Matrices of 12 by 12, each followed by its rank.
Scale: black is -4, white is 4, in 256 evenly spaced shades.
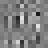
two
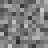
full rank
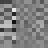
two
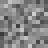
full rank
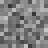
full rank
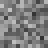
full rank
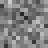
full rank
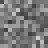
full rank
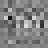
two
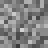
full rank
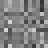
two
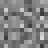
two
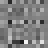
two
